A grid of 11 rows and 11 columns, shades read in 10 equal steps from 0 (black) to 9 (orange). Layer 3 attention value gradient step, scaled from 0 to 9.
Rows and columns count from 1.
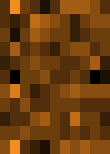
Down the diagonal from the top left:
3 2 4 4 4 3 5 4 4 4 5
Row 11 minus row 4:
2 3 0 -2 -2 2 2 0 1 2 1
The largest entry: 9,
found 2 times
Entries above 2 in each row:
10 9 9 10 9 8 10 11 9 11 9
